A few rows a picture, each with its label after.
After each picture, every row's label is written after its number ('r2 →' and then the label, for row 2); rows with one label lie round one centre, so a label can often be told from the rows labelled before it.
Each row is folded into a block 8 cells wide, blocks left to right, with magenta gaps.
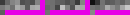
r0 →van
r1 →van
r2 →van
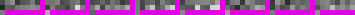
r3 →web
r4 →web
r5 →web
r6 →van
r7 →van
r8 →web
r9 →web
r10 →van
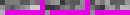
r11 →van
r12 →web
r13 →van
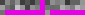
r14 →van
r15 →van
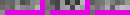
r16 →van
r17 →van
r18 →van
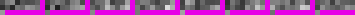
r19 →web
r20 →web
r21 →van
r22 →van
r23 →web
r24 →web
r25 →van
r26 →web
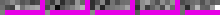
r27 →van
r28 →web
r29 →web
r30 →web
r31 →van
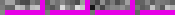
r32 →van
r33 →van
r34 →web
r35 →van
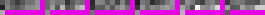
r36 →web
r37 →van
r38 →web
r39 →web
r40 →van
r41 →van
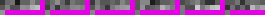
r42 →web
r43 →web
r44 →web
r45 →web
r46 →van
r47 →web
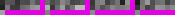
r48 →web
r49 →van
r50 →web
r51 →web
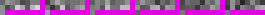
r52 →van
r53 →van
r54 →van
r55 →van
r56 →web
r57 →web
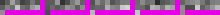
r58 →van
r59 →web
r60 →van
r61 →van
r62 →van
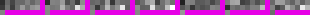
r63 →web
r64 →van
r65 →van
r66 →van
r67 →web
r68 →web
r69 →van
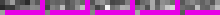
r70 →web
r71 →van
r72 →van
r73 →van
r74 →van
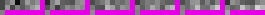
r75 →web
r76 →web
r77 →van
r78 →van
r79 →van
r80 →van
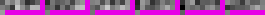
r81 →van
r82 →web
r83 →van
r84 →web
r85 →web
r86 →web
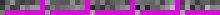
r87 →web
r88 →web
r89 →web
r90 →web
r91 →web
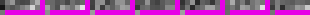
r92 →web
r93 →van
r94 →web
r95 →web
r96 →web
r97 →van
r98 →web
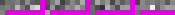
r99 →van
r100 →web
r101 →van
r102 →van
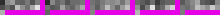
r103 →van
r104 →van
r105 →van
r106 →van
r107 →van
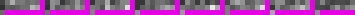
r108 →web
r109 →web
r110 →van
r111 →web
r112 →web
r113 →van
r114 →web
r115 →web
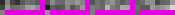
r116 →web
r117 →web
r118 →van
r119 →van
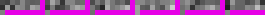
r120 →web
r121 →web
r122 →van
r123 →van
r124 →web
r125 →web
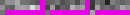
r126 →van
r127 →web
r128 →web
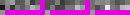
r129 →web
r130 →web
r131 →van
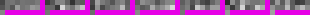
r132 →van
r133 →van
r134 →web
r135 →van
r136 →van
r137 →van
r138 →van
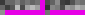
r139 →van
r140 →web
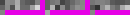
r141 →van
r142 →web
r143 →van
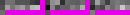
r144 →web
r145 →web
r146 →web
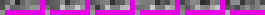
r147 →web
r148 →van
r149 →van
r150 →van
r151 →van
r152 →web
